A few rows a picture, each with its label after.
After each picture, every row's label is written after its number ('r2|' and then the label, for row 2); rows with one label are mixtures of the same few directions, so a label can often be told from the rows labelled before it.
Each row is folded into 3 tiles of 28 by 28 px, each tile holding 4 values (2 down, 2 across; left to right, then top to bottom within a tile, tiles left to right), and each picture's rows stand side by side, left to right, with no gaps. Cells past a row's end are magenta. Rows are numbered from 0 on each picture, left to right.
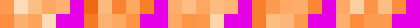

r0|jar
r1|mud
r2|jar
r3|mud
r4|mud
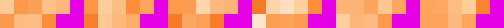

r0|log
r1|jar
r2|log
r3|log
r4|log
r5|mud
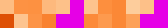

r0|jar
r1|jar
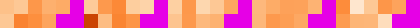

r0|mud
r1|jar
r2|mud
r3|mud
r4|jar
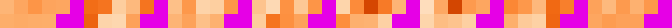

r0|log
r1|mud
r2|mud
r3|mud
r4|log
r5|log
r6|jar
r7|mud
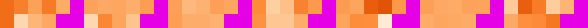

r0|mud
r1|jar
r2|jar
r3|jar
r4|log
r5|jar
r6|jar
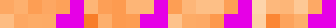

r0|log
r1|jar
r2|log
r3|mud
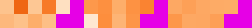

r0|mud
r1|jar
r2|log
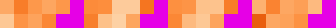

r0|jar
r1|mud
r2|mud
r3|log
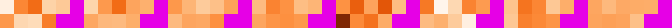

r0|log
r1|log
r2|log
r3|jar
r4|log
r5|jar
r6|jar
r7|jar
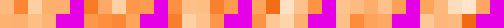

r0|mud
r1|log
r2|jar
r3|mud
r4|mud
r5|log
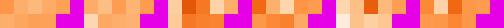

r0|log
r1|log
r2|jar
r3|log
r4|log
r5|mud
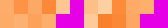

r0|mud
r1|mud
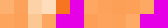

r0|mud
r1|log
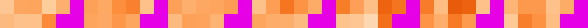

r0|log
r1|mud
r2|log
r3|log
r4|jar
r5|mud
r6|jar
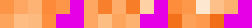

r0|jar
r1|mud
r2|log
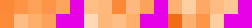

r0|mud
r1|log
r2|jar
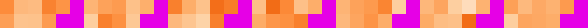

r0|jar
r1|jar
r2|jar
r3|jar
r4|mud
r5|log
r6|log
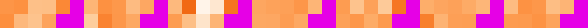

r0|mud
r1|jar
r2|mud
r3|mud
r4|mud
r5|jar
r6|jar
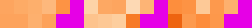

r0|mud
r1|log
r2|log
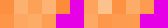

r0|mud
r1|mud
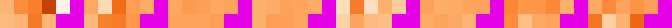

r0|mud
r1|mud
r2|jar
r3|mud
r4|mud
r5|jar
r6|mud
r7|jar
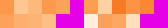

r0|jar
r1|log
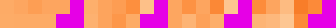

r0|log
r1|mud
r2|mud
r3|jar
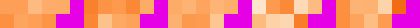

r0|log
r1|mud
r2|jar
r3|log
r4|mud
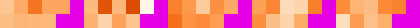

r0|log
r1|mud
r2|log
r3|mud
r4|jar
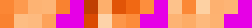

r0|mud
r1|mud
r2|mud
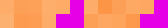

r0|jar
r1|jar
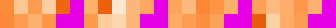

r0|mud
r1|mud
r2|mud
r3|jar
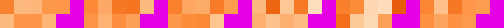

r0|log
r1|mud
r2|log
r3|mud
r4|mud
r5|mud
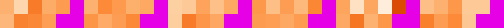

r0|mud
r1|jar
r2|mud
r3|mud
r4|mud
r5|jar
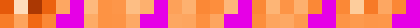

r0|mud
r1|jar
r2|mud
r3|mud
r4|mud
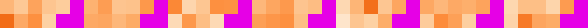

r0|jar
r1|mud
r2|jar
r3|jar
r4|log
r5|jar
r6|mud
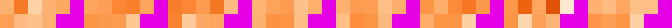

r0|mud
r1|log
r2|mud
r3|jar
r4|jar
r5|log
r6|mud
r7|jar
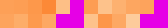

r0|mud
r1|jar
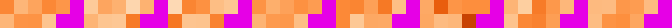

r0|log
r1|log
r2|log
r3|log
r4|mud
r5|jar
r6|mud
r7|mud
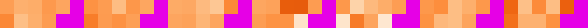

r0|jar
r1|log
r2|mud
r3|log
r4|jar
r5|mud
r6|mud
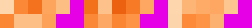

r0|log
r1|mud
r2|mud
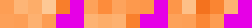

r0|mud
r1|jar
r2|mud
